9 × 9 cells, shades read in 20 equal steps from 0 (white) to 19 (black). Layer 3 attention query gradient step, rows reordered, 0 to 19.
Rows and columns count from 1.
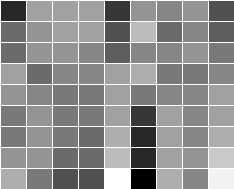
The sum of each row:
90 83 84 78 79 83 83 78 77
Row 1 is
16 7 7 7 15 8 9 8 13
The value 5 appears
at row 2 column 6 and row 8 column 5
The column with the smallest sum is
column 9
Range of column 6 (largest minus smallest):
14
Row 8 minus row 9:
2 -2 -2 -2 5 -3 1 -1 3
